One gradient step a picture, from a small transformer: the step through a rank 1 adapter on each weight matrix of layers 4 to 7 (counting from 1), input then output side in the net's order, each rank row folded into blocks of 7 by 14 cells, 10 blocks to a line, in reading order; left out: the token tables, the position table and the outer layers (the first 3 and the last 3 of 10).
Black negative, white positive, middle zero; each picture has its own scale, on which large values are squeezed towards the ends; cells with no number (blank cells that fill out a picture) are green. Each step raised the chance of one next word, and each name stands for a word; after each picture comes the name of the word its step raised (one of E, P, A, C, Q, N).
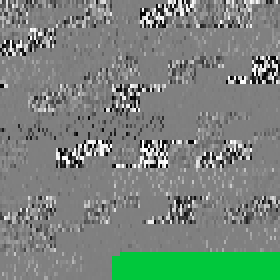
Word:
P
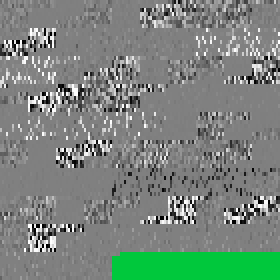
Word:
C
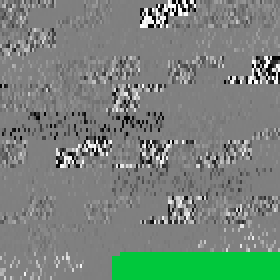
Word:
P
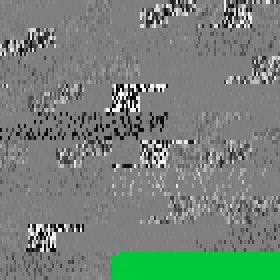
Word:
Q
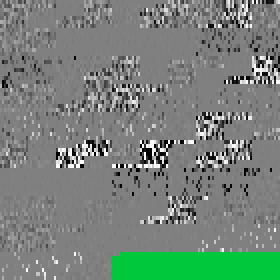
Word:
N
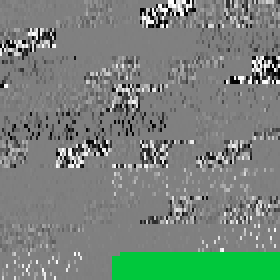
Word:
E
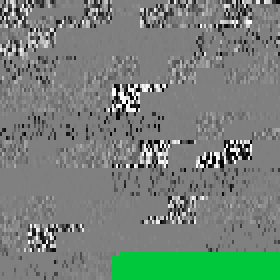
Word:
Q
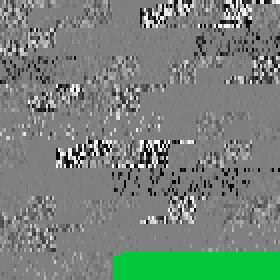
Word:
N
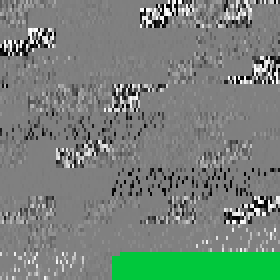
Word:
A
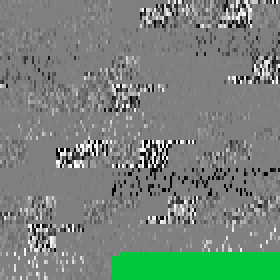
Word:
N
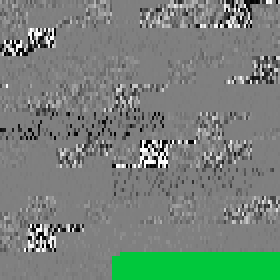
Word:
Q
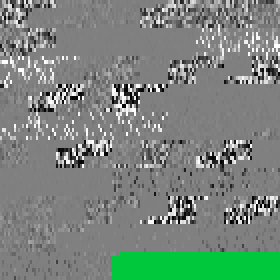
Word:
C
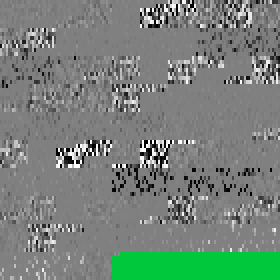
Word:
N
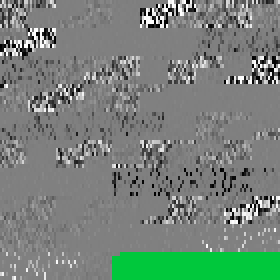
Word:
A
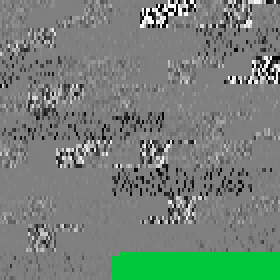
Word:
P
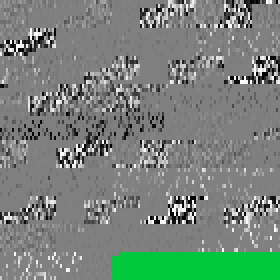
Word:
E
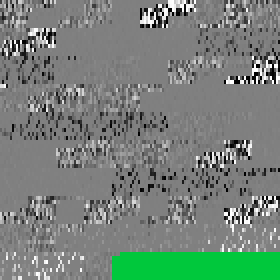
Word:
A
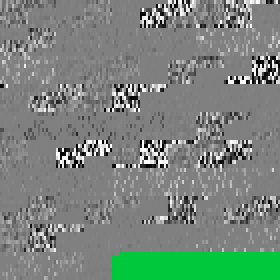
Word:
P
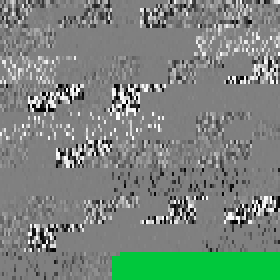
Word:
C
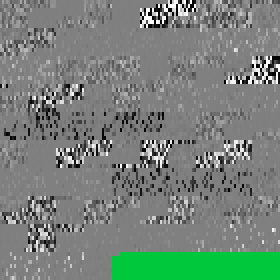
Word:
P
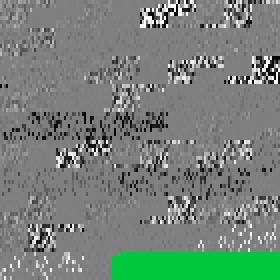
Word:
E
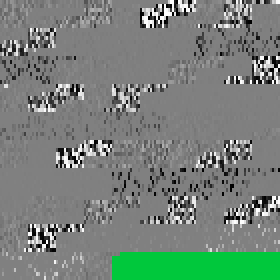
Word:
A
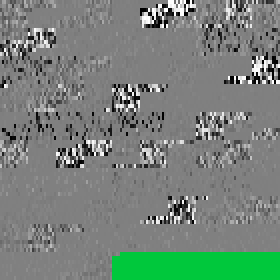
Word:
P
